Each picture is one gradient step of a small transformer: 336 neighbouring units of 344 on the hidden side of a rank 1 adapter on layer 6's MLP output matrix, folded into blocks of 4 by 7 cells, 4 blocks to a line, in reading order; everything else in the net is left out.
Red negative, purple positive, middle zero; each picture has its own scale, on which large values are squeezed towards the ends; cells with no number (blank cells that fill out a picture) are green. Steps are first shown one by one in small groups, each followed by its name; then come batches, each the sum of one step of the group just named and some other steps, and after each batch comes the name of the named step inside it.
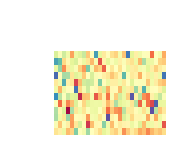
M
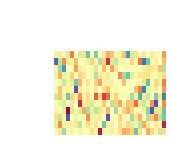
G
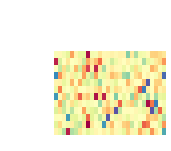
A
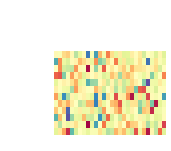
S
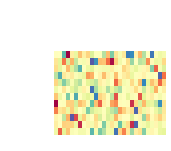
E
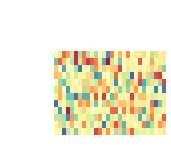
G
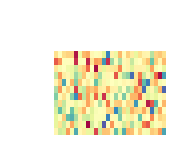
A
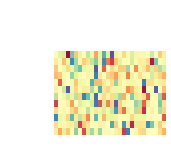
E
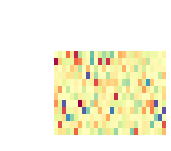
E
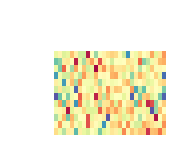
M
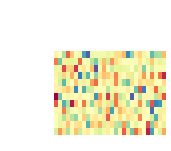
E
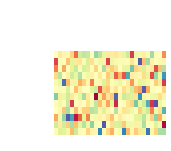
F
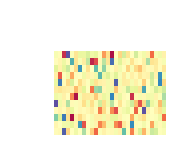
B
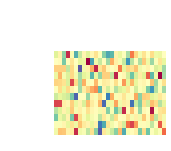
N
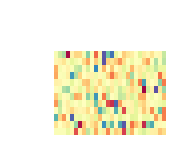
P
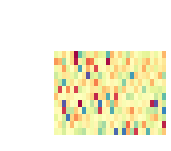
N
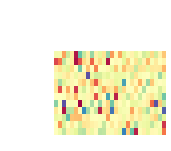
B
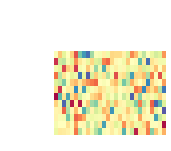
F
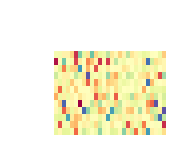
N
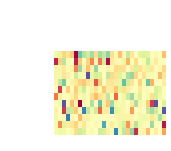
P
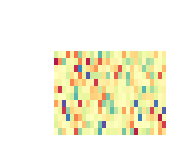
N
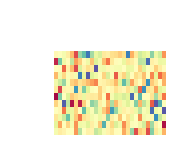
F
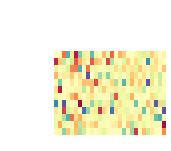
B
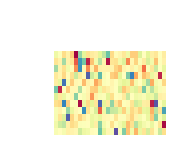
N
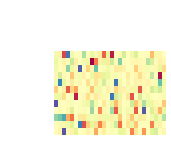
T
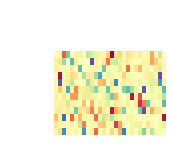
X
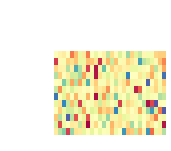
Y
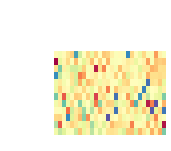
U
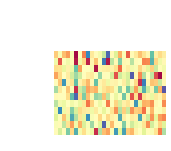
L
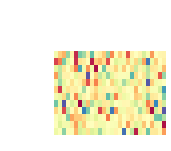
T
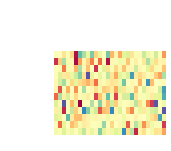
L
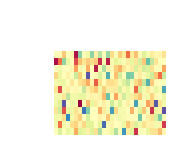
L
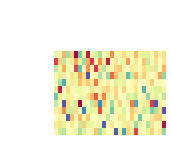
T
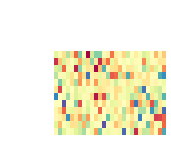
X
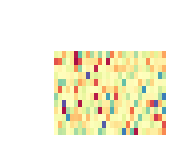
X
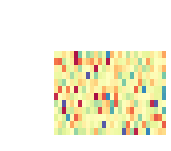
L
